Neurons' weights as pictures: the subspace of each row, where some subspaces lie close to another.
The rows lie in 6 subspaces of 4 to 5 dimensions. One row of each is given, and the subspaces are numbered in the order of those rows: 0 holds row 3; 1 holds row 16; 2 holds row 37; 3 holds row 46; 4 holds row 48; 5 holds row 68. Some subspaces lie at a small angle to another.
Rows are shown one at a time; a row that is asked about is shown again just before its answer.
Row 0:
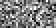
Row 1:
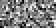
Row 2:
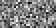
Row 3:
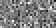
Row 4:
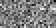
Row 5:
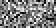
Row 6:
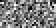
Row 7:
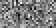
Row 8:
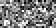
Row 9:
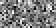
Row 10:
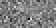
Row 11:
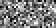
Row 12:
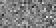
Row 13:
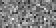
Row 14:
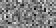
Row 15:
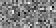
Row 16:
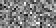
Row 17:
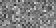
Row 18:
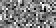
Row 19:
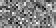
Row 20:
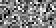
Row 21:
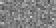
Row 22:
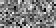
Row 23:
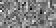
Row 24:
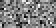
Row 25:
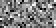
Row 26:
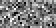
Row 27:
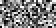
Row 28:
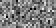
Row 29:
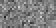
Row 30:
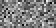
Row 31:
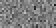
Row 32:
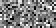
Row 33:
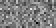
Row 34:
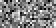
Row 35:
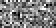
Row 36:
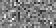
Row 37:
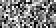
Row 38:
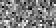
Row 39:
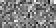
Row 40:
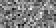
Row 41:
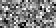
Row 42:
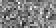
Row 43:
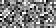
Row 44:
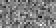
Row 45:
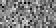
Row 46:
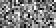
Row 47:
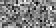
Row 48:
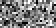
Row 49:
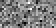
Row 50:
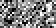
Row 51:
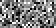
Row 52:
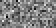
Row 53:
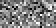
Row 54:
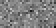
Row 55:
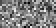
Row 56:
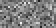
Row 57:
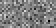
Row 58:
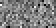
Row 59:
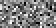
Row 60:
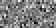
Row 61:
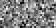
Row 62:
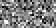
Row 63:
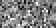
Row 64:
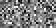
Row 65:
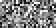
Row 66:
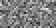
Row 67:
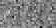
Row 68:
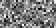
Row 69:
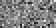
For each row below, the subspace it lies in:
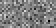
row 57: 3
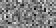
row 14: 3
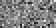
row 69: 0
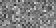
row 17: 5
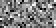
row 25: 3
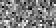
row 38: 4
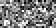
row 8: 4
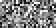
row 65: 2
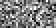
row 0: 5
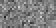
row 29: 2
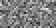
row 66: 1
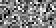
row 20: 2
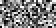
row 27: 4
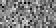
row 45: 4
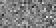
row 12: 4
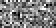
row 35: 1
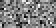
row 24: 4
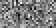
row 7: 3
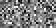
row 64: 3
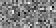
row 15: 0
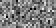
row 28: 5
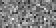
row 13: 2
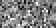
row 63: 2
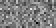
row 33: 5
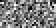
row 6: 4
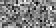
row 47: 2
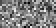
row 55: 0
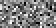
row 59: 1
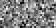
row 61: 3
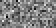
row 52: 5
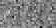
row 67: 2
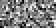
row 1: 3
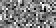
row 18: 3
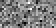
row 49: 4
